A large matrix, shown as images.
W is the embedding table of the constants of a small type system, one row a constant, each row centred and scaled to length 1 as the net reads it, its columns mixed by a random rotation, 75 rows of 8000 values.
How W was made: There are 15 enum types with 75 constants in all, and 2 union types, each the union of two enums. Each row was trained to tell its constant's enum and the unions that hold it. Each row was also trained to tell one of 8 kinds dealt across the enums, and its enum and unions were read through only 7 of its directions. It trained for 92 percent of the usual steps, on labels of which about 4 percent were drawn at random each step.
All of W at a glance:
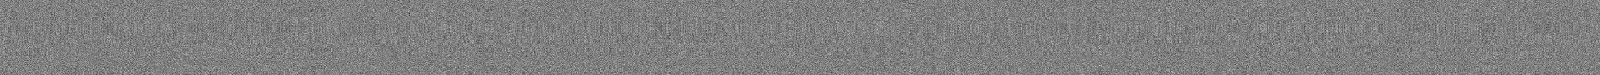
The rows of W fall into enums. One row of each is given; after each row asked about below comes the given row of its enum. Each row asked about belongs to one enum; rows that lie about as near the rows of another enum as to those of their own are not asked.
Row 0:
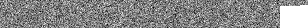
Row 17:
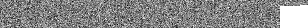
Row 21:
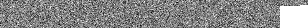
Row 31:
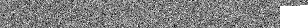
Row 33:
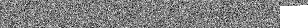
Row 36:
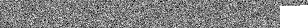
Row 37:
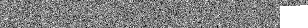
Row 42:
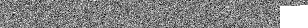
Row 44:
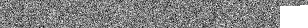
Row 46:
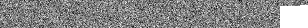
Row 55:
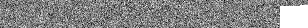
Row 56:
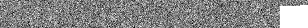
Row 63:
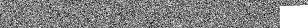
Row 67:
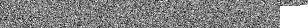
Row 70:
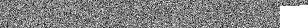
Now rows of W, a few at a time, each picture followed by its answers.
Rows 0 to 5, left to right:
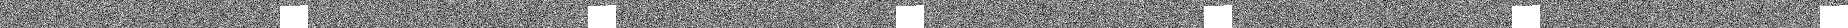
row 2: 0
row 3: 63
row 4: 0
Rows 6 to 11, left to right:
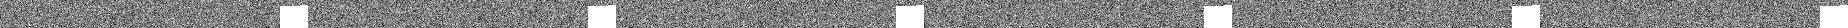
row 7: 67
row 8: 37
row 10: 56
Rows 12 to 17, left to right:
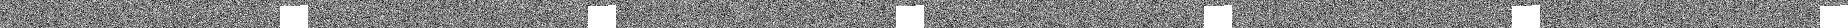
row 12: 0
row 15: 67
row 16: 56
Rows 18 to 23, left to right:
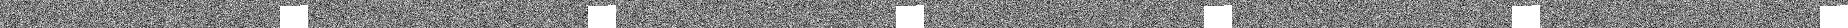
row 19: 31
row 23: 33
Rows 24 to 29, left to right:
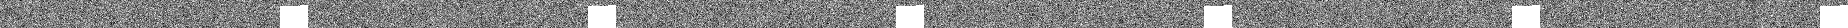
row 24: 44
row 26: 67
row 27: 0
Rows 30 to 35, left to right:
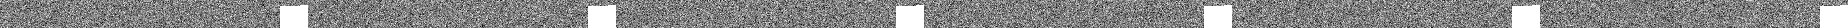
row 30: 33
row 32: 0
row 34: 55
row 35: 33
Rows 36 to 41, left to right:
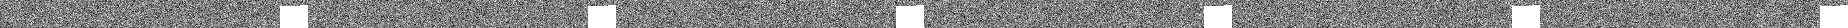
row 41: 42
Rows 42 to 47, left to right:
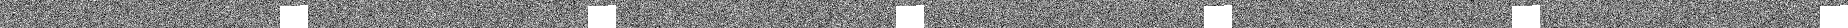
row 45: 33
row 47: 37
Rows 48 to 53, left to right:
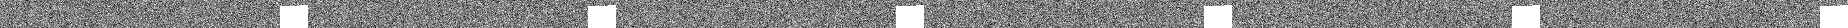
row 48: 63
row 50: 56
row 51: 63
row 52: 67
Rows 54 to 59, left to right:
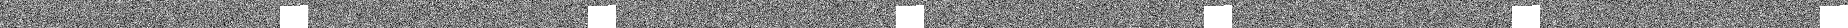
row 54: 33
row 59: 56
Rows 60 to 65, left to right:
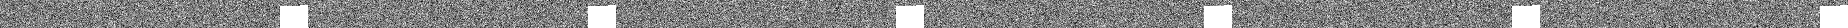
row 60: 31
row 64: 31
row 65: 37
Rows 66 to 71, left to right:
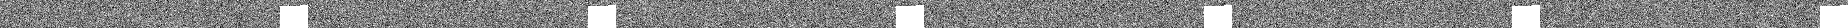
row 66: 56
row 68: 21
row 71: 44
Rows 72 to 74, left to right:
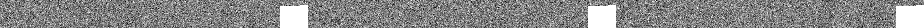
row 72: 67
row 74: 44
